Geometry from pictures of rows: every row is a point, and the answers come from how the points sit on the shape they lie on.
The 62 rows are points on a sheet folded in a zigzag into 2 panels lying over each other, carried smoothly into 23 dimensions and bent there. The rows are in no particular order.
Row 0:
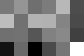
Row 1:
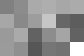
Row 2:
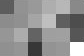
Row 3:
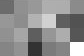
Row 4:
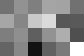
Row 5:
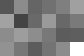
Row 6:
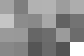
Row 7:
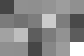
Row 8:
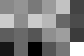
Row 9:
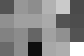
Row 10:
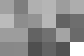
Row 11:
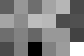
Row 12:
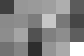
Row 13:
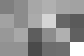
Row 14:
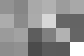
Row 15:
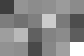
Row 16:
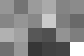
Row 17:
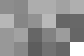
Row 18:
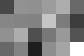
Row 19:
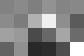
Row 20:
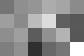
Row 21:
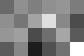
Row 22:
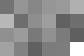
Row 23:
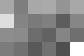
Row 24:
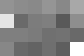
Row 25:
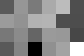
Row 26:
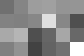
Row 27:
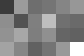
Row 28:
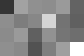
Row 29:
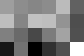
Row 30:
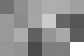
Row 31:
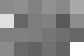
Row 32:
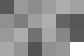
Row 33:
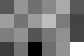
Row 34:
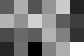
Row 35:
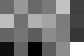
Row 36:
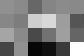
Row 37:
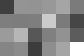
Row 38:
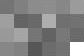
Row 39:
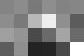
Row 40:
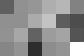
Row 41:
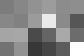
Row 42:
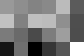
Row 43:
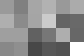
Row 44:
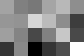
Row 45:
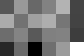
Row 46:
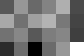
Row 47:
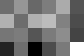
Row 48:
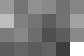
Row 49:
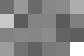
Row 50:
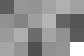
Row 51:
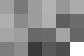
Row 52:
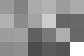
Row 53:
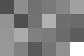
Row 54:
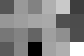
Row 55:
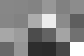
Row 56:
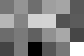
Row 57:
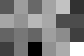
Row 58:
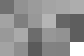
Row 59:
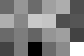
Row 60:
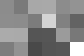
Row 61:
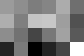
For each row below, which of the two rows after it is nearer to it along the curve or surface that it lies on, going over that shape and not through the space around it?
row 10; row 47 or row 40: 40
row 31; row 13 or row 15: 13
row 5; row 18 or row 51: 18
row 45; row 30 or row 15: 15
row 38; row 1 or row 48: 48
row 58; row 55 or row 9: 9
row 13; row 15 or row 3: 3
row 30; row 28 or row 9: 9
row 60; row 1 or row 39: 39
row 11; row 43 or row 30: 30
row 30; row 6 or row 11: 6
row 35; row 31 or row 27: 27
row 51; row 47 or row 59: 59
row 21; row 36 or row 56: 36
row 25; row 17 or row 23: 17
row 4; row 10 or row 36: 10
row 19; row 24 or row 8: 8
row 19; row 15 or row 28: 15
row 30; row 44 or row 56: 56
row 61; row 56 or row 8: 8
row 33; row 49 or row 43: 43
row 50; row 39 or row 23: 23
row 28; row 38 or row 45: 38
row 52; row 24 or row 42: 24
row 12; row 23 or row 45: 45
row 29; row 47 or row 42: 42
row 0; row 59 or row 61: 61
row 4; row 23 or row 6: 6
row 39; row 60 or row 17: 60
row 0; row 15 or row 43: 15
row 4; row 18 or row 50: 50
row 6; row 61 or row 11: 11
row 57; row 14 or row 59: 59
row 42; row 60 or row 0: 0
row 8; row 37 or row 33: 33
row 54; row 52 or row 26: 52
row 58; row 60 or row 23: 23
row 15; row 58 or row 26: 26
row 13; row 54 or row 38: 54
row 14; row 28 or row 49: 49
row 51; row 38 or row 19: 19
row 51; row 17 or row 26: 17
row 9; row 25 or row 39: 25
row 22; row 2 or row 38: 2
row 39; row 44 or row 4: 44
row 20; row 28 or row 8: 8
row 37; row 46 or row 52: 46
